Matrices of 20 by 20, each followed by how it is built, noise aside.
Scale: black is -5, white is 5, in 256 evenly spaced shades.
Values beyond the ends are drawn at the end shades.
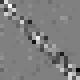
banded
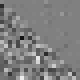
lower triangular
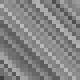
Toeplitz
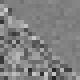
lower triangular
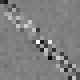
banded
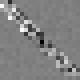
banded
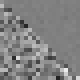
lower triangular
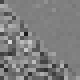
lower triangular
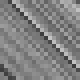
Toeplitz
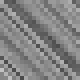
Toeplitz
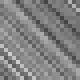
Toeplitz
